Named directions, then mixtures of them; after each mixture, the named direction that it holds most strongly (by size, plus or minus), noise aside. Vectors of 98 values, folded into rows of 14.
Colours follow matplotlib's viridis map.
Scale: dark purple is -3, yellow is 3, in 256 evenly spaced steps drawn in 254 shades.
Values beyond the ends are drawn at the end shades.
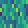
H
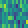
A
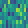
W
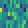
A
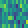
A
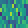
H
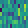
W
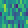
A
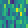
W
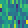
A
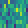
W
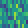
A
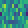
H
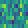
A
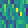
H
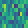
H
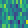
A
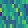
H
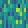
W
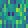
W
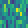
W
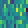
W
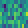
A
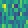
A
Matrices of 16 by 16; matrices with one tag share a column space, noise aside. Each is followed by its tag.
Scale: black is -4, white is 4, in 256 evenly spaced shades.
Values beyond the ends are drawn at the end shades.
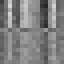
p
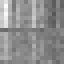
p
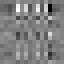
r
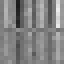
p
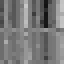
p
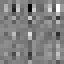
r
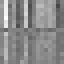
p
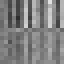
p
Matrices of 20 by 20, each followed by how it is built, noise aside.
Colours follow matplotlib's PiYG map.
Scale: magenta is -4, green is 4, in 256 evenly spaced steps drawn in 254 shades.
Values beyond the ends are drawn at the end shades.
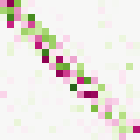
banded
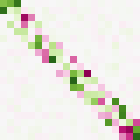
banded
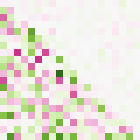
lower triangular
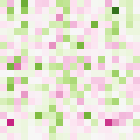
low rank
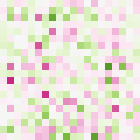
low rank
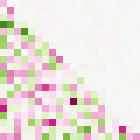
lower triangular
